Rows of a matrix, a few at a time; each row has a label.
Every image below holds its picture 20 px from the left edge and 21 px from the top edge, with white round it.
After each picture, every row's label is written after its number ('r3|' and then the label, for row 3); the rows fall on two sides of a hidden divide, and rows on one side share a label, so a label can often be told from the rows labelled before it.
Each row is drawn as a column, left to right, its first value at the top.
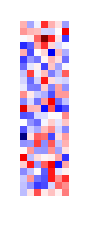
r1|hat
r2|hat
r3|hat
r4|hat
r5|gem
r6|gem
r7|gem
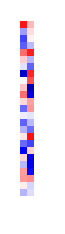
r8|gem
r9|hat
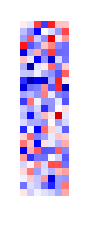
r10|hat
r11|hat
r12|hat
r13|gem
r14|hat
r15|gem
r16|hat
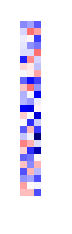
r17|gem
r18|gem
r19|hat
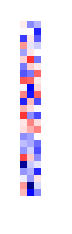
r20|gem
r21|hat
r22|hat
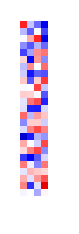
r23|gem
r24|gem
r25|gem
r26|gem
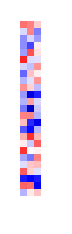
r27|gem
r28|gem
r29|hat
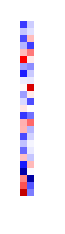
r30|gem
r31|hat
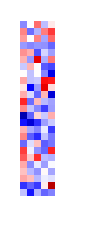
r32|hat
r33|hat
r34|hat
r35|gem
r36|gem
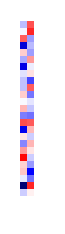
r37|hat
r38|gem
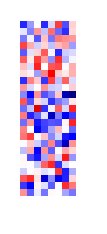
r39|gem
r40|hat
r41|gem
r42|hat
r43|hat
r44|hat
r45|hat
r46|hat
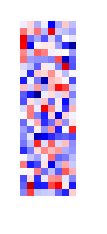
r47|hat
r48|gem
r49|hat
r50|hat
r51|gem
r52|gem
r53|gem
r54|hat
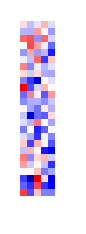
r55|hat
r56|hat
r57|gem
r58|hat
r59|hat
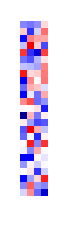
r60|hat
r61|gem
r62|hat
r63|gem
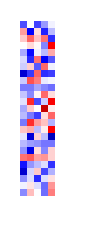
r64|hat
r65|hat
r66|hat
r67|hat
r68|gem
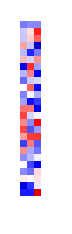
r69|hat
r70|hat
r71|gem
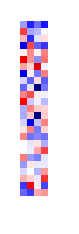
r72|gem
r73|gem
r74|hat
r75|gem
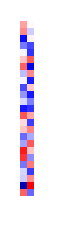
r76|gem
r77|gem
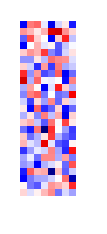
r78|hat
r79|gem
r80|hat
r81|gem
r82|gem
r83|gem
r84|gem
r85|gem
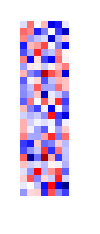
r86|hat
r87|gem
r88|gem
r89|hat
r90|gem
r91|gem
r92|hat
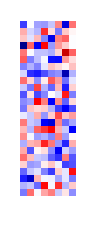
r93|hat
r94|hat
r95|gem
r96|gem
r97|gem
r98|gem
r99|gem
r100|gem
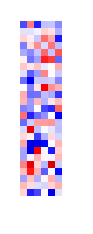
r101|gem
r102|hat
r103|hat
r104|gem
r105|gem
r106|hat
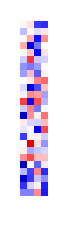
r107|hat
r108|hat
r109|gem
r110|hat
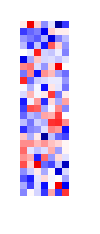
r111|hat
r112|hat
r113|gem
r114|hat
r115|gem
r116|gem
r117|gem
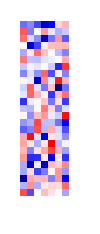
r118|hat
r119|gem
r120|gem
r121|gem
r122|gem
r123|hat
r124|gem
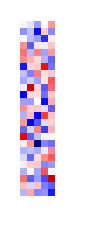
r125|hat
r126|gem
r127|hat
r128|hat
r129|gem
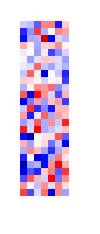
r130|gem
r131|hat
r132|gem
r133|gem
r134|gem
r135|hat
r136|gem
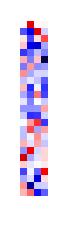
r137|hat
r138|hat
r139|hat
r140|hat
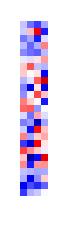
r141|hat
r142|hat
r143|gem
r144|hat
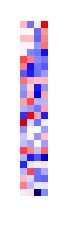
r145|gem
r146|gem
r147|hat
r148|hat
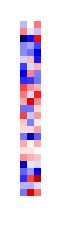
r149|gem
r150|gem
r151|gem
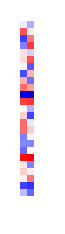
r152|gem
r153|hat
